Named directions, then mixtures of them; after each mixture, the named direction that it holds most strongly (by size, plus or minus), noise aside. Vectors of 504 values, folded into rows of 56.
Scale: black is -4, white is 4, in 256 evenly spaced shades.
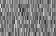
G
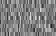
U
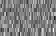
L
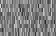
G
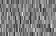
U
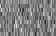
G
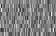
G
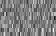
L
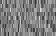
U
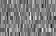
U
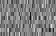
U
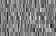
U
